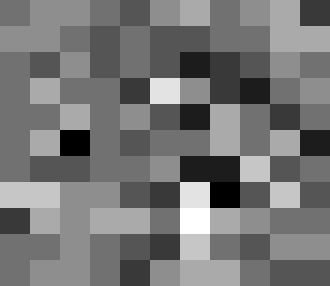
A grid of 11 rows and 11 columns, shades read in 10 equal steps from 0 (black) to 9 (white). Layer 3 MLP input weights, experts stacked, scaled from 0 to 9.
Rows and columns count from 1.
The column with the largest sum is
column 2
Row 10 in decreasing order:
7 5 5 5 4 4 4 4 3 3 2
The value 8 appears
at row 4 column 6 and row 8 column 7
